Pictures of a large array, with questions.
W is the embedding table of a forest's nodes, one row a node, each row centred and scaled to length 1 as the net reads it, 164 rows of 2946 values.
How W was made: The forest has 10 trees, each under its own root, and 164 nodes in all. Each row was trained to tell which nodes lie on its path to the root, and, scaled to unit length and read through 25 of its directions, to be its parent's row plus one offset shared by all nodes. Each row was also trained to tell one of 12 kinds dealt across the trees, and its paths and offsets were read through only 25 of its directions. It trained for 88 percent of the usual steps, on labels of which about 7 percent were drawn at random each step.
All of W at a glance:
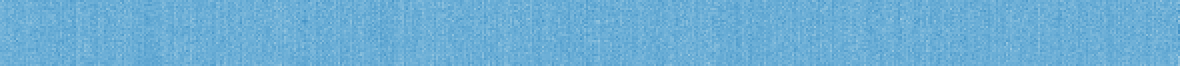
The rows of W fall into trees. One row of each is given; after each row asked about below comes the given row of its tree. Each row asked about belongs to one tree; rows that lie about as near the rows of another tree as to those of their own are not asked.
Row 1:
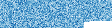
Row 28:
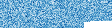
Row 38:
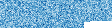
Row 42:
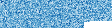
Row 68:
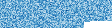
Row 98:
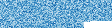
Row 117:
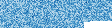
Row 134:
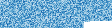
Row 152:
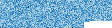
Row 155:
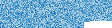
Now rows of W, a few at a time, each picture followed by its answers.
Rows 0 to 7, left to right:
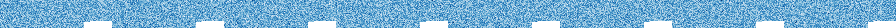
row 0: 1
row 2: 38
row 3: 117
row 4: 155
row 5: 152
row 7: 98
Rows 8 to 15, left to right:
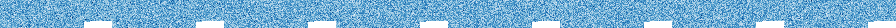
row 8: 38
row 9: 117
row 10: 38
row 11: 117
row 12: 38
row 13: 152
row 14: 28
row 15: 117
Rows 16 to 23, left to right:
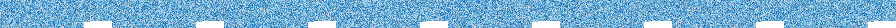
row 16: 98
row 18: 155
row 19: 134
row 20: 1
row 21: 98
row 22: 98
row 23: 1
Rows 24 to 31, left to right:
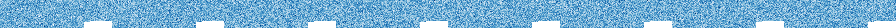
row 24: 1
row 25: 152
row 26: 28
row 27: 1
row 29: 152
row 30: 117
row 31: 98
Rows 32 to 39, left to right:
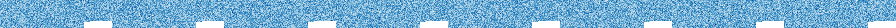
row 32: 38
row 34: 42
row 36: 28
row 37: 42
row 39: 155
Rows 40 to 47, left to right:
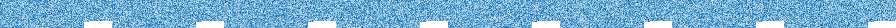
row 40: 155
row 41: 38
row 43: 117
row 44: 155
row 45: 38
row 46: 38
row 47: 38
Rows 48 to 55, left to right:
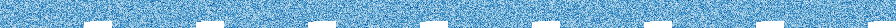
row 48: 68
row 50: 152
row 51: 152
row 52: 42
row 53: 155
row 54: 152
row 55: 42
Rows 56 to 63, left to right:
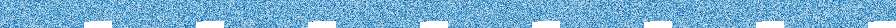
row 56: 152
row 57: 68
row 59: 42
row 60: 152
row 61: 42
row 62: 38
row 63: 117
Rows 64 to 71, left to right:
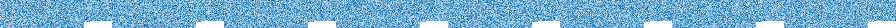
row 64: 38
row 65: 98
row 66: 1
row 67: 1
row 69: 98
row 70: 152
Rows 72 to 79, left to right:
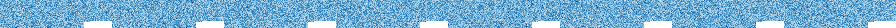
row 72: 98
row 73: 28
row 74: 134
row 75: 98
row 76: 98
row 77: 1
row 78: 42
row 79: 68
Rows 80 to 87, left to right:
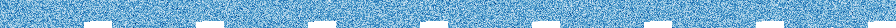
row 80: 68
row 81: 98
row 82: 117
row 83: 68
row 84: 98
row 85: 152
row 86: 1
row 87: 1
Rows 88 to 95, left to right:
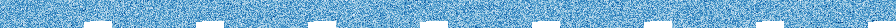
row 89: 152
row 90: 155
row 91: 98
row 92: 42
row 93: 68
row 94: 117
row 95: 42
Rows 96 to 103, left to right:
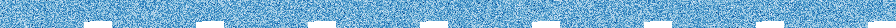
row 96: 1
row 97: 28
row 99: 98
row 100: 1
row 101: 134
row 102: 42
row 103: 1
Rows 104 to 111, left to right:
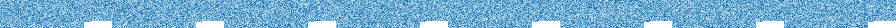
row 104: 152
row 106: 28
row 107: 42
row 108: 117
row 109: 117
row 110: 117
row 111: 152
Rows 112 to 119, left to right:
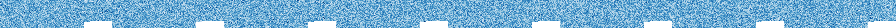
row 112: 38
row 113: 98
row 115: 1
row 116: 38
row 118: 42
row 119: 1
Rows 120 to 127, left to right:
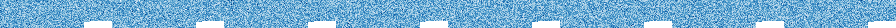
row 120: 152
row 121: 38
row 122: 38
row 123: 155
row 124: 68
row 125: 42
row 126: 1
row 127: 38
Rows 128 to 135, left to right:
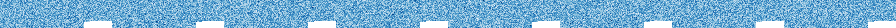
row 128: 98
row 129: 38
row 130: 28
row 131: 42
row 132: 152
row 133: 117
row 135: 117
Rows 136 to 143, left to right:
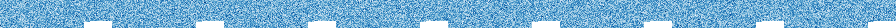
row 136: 38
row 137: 98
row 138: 98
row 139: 98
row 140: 98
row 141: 1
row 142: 152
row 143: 42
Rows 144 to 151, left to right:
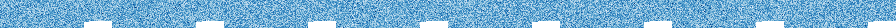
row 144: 152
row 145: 1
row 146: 155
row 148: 152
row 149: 155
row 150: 1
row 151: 42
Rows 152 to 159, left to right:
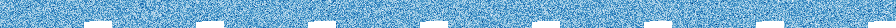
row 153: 28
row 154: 117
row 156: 42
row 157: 155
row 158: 38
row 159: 38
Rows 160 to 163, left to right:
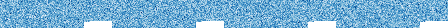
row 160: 117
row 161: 152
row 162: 1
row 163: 42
